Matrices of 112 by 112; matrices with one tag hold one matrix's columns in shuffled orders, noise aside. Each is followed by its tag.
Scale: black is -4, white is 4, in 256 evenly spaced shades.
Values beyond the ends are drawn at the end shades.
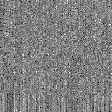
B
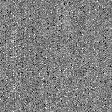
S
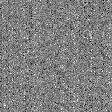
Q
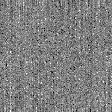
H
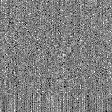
B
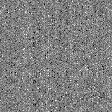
S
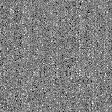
S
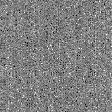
S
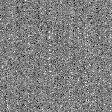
Q
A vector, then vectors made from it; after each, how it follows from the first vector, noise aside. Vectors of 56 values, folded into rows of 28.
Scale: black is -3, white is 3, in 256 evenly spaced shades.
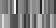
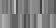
shrunk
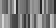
copied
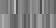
shrunk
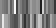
copied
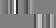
partly zeroed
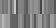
shrunk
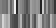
copied
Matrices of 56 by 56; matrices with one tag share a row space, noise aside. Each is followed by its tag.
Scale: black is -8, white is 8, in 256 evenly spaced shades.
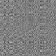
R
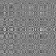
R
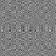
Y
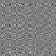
Y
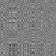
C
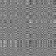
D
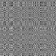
R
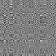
R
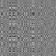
C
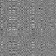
C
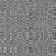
D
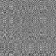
R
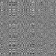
C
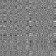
D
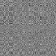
R
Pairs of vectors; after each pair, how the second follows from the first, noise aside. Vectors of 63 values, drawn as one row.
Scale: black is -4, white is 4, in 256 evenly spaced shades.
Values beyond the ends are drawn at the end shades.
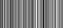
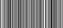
wrapped around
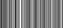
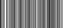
wrapped around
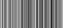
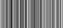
reversed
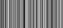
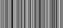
wrapped around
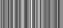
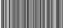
wrapped around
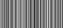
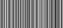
wrapped around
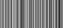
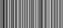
reversed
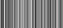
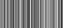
wrapped around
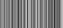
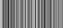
reversed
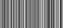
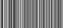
reversed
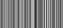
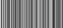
wrapped around
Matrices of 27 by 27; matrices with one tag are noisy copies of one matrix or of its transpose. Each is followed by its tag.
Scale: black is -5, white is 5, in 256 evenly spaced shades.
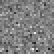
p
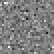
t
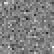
t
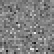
p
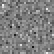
t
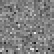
p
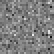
p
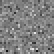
p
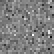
p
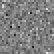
t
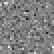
t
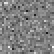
t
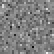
t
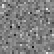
t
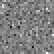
t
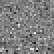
p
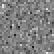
t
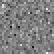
t
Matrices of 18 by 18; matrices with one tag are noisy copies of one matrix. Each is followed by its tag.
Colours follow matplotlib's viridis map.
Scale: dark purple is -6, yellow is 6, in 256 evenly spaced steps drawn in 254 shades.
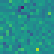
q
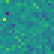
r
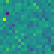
r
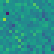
r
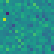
r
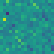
r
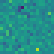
q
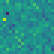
r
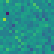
r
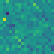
r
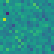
r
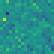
r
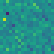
r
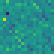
r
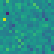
r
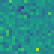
q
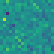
r
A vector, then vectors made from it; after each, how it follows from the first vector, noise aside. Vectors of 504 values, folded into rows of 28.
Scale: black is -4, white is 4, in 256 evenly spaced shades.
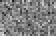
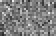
negated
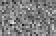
wrapped around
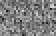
wrapped around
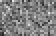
negated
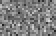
wrapped around
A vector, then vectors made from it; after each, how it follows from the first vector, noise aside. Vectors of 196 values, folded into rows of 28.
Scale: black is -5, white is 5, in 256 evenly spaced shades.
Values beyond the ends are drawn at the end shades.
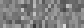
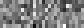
scaled up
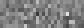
wrapped around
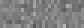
shrunk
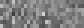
wrapped around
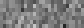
sign-scrambled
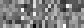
scaled up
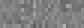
shrunk
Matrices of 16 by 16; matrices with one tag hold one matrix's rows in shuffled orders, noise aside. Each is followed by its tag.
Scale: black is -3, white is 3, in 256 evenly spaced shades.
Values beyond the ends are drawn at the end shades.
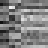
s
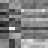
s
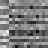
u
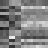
s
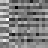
u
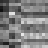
s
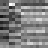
s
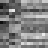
s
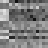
u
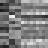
s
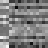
u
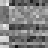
u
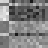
u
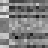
u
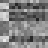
u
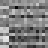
u
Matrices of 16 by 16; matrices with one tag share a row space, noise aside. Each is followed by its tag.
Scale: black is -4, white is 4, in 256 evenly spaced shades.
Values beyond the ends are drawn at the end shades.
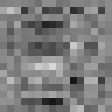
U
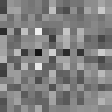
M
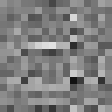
U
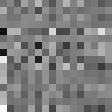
M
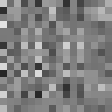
M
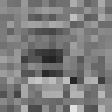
U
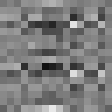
U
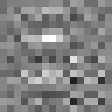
U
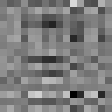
U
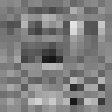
U
